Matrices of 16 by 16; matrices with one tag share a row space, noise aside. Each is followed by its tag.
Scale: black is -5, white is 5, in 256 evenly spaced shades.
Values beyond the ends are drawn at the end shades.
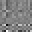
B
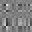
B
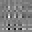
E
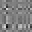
B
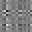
B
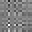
E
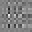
E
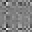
B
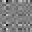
B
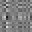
B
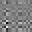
B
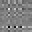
E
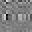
B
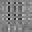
E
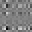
B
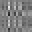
E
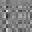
B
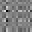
B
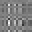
E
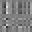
B
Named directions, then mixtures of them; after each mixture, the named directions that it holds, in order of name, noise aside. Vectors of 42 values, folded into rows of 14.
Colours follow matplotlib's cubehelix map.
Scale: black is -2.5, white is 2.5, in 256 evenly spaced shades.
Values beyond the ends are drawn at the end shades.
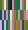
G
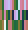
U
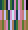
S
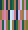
G, S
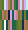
G, U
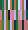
S, U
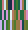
G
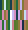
G, S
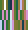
G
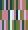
G, S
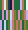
G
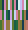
S, U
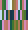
G, U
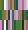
G, U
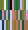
G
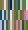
G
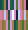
S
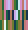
U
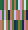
S, U
